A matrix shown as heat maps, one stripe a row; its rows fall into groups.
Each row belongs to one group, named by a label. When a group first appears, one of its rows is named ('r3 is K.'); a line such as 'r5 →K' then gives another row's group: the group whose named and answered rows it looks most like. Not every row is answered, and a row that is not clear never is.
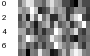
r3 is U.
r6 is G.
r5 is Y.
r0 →Y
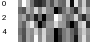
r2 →G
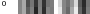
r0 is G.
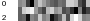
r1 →Y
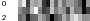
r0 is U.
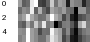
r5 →Y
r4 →Y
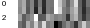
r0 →G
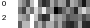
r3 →Y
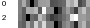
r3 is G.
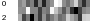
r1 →Y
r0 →G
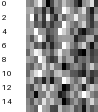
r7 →Y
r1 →G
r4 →Y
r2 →U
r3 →G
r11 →G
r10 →Y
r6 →G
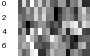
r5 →Y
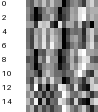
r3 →U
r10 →U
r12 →Y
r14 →Y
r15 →G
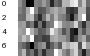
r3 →G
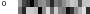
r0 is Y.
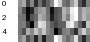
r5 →G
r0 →G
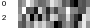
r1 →U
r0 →Y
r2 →Y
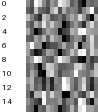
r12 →G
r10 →U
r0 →Y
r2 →U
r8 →Y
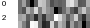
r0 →U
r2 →G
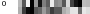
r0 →Y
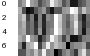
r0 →Y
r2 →G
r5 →Y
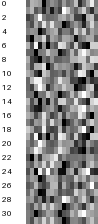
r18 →U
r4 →U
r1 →G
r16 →U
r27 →U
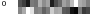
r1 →Y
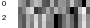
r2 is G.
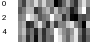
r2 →Y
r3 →U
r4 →G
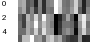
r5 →Y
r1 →G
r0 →G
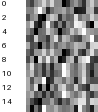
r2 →U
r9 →G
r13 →G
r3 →U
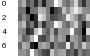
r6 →U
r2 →U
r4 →U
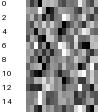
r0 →U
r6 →Y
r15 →U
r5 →U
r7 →G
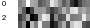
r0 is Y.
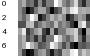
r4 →U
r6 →Y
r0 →G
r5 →G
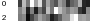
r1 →G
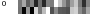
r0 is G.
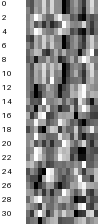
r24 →U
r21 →Y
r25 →U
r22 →Y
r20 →G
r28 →Y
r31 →U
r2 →Y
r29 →U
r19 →Y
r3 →G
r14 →U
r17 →Y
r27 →G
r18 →U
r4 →Y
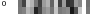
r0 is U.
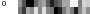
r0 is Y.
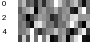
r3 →U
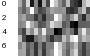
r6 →G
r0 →Y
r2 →G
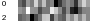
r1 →Y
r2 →U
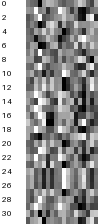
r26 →G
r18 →Y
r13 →Y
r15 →Y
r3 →U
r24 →G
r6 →U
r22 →Y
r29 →Y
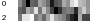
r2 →Y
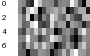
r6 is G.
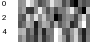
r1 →U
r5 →G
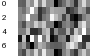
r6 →U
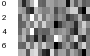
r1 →U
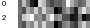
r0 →U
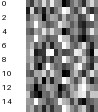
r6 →G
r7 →U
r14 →Y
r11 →G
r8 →G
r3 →Y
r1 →G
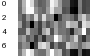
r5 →G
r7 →Y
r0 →Y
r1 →Y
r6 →U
